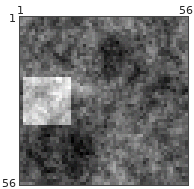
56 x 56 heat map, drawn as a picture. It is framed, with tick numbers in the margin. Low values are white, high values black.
The middle left is the roughest part. The middle left is the ninth with the lowest average. In the middle left lies a patch that is lower than the rest. Most values sit high, with a long tail of low ones.
